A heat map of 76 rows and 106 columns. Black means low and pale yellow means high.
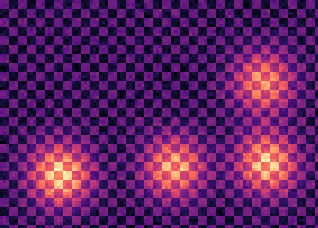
Average level on the scale: 30%. Bumps: four. Odd rows or columns: none. Lone odd cells: none.
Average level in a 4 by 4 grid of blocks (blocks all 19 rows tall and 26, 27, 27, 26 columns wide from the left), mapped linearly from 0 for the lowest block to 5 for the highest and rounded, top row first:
0001 / 0015 / 3245 / 4233
